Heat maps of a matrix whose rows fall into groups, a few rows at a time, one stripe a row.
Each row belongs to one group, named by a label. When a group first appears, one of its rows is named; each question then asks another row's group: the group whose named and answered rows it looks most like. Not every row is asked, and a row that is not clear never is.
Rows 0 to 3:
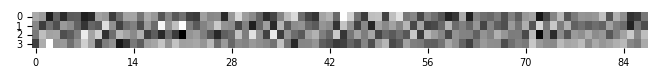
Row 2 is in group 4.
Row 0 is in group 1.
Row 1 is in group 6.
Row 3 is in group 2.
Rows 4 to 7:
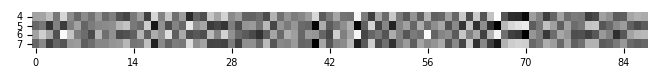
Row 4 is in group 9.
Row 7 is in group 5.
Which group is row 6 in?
9
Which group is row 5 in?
5
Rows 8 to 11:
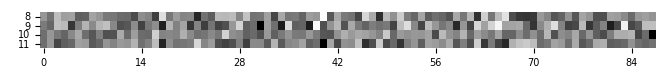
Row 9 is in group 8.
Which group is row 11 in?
5
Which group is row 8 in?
9
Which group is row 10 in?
6
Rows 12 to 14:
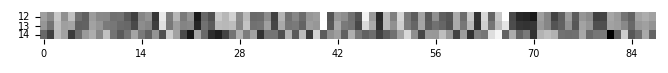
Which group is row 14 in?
8
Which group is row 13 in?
9
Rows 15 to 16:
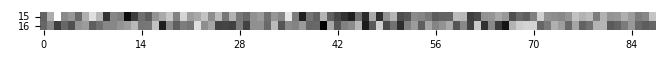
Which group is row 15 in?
2
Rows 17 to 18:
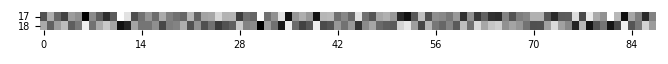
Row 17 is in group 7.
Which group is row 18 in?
8
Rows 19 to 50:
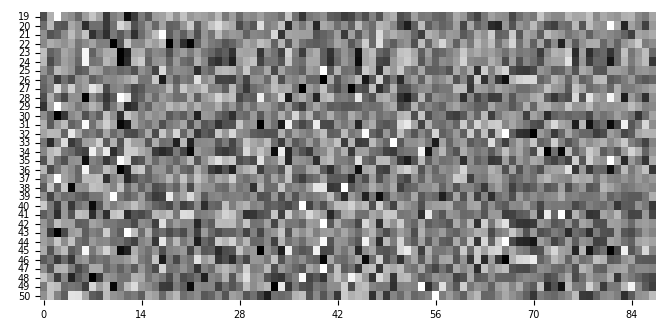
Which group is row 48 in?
1
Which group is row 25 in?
9
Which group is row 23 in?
8
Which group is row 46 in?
5
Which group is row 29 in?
2
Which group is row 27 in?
2
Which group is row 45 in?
8
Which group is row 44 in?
9
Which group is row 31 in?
8
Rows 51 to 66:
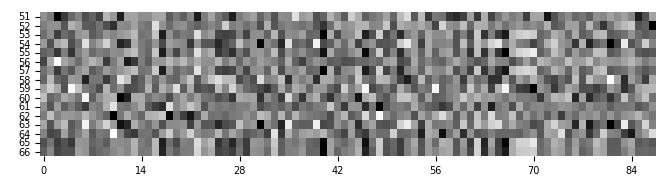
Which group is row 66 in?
5
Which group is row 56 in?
2
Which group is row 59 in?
9
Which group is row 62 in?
4
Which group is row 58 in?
7
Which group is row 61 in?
6
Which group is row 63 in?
8
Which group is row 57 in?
5
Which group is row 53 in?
5
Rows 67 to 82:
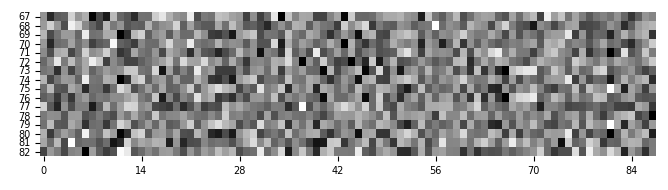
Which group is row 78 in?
6
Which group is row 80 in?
8
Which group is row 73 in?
5
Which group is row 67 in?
6
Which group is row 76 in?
5
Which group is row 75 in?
7
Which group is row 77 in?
1
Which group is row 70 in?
6
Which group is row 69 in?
8
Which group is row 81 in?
4
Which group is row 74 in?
8
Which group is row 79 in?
7
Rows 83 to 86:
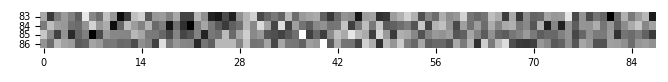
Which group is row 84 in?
4
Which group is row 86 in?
9
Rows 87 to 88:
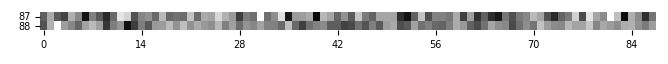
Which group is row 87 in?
7
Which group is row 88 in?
2
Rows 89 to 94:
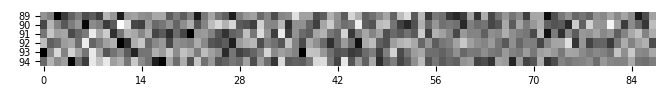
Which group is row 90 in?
7
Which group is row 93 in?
2
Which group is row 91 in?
4
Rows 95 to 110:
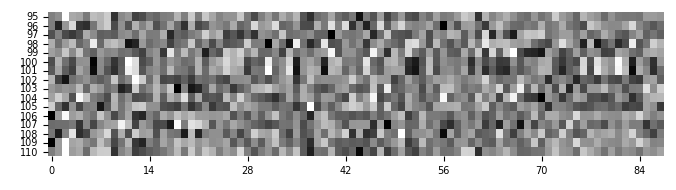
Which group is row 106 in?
2
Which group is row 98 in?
8
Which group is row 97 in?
5
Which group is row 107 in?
6
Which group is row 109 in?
2
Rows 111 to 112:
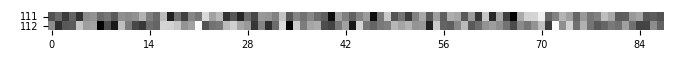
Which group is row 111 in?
5
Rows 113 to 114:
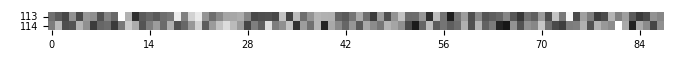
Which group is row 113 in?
6
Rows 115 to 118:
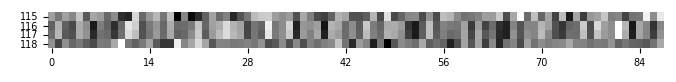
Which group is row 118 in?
6
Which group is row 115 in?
4
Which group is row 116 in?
7
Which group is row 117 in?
7
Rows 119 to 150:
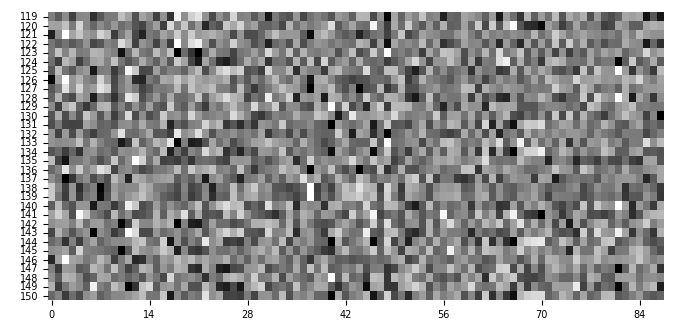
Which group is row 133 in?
4
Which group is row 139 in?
1
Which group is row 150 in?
5
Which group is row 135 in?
1
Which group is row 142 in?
4
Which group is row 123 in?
4
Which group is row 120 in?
9
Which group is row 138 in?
1
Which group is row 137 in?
1
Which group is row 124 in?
8
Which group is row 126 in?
2
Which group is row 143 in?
7
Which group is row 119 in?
6
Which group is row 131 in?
5
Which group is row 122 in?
6
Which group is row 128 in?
7
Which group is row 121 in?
2
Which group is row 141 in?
9
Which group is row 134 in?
5
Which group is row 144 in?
5
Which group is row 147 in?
8
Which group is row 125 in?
7
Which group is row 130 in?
6
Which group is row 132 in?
6
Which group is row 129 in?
9
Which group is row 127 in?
2
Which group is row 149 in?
8
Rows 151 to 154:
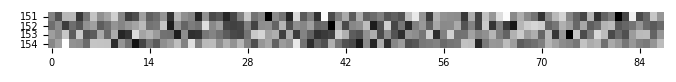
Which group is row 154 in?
2
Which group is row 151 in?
8
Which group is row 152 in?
5
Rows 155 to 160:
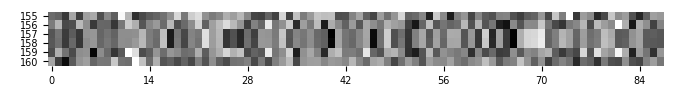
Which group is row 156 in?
7
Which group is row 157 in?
5
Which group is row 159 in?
7
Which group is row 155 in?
6
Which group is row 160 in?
1
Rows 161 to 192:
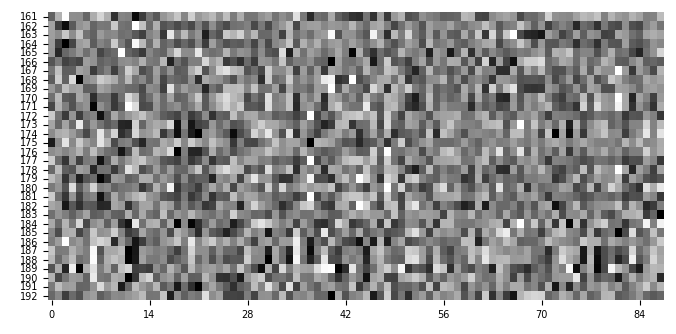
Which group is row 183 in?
6
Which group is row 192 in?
5
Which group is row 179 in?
1
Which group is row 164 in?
1
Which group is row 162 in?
1
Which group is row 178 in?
7
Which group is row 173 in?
4
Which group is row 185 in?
8
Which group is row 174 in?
4
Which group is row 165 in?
6
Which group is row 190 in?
8
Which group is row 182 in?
1
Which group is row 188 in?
8
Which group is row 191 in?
4
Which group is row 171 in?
7
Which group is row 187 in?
8
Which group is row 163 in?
9
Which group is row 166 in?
5
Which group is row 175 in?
2
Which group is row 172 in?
1
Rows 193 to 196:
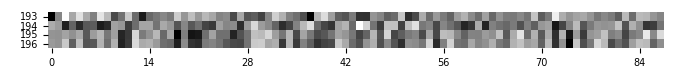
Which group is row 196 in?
4
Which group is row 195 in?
4
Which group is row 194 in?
1
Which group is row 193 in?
2
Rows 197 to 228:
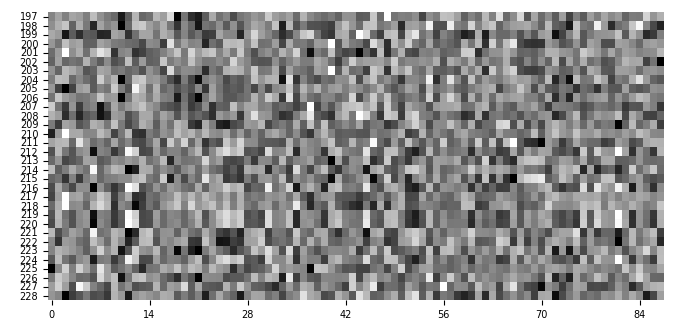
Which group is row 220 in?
7
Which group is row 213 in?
5
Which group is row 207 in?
1
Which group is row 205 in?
1
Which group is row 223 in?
4
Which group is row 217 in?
2
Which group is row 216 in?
7
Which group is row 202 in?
6
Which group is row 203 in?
9
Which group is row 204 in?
4
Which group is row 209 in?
8
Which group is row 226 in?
4
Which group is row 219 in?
7
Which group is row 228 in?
1
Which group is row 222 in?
8
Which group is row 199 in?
1
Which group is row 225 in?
2
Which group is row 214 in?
8
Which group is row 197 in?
4
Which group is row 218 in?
2
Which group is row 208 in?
1
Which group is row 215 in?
5
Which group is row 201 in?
2
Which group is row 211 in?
9
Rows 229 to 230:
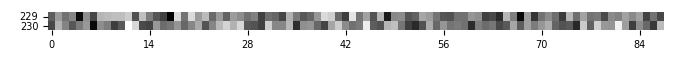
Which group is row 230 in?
7
